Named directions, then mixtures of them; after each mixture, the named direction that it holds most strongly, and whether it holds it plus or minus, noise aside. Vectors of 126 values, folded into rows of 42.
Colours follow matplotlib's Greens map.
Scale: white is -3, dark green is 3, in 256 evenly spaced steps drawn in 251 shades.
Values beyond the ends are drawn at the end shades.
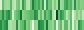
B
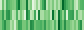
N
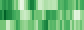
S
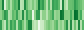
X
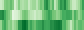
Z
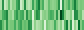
X, plus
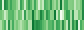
X, minus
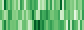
X, minus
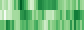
S, minus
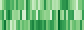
N, plus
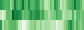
Z, minus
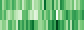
B, minus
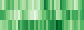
Z, plus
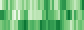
Z, plus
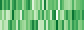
B, minus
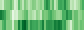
Z, plus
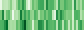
B, plus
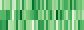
B, plus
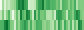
S, minus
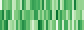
B, plus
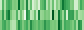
N, plus
